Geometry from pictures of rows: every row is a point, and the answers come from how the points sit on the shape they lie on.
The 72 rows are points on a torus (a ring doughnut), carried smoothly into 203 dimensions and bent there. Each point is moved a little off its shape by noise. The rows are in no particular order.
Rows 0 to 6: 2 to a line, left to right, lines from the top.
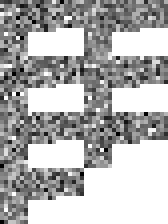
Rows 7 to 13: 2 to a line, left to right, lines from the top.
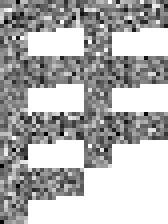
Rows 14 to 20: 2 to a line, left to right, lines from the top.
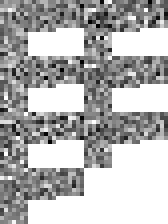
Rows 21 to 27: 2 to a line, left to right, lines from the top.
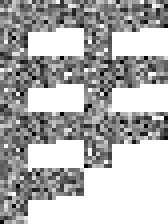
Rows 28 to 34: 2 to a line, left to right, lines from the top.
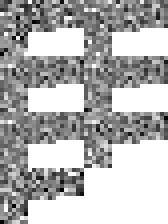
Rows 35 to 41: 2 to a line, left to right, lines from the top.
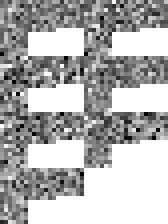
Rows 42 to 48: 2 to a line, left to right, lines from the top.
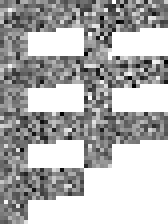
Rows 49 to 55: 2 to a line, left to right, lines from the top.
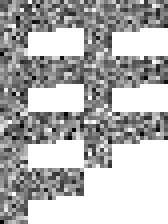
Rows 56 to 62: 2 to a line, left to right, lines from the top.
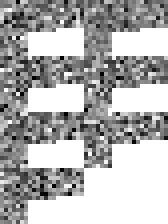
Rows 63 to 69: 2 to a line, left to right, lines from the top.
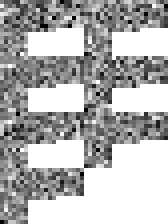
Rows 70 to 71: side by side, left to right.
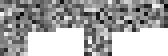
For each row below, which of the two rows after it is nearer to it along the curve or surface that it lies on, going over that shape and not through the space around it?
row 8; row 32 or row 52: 52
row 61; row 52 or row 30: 52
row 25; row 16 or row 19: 19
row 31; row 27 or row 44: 27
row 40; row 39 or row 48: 48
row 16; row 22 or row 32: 32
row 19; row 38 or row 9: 9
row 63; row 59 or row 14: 59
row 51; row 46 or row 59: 46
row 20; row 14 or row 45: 14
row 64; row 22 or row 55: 55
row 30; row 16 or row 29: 16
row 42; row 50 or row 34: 50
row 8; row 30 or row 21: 21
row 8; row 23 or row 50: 50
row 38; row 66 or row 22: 66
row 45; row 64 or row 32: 64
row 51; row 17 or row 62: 62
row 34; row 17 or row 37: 17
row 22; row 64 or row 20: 20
